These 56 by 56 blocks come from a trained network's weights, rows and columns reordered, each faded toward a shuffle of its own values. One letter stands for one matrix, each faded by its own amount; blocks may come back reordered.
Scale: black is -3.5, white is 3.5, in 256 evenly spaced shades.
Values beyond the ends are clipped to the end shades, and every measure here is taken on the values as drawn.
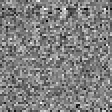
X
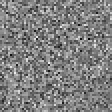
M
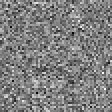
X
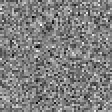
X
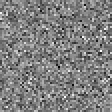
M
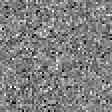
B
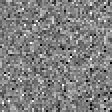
B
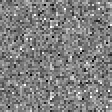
B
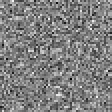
X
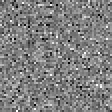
B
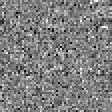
B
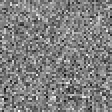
X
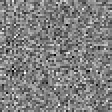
X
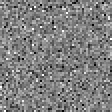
B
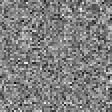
X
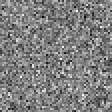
M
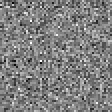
X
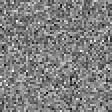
M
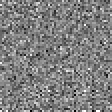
X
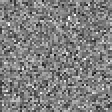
M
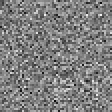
X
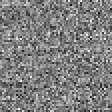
X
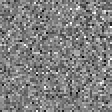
B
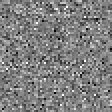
B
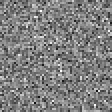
M
